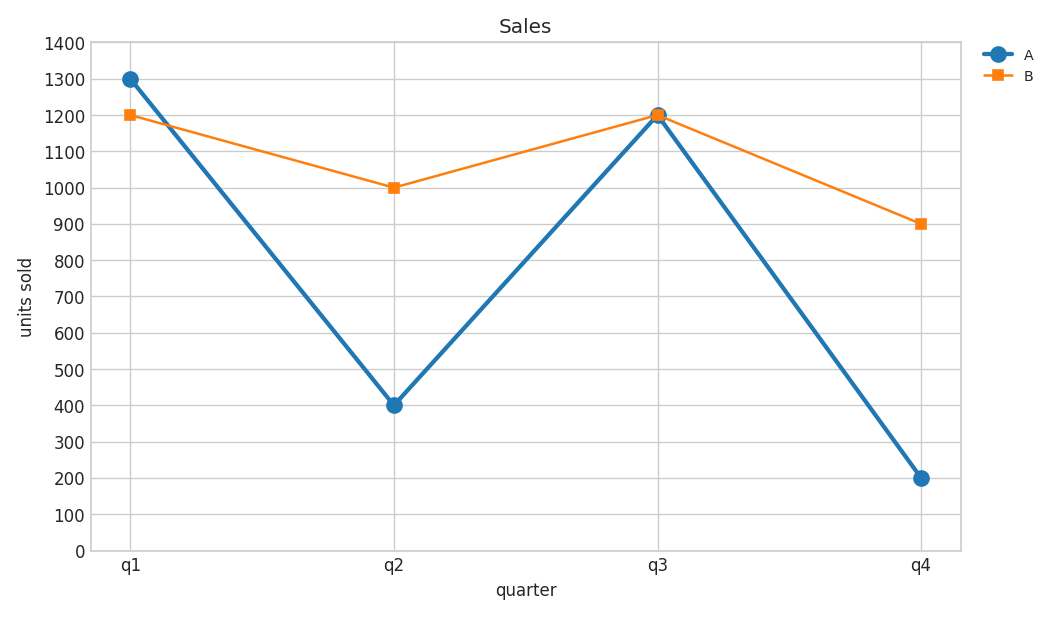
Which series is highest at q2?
B
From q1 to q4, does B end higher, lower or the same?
lower
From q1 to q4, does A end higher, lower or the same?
lower
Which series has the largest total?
B
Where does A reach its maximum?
q1
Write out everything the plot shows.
Title: Sales
x-axis: quarter, ticks q1 q2 q3 q4
y-axis: units sold, ticks 0 100 200 300 400 500 600 700 800 900 1000 1100 1200 1300 1400
Legend: A, B
Values:
A: 1300 400 1200 200
B: 1200 1000 1200 900
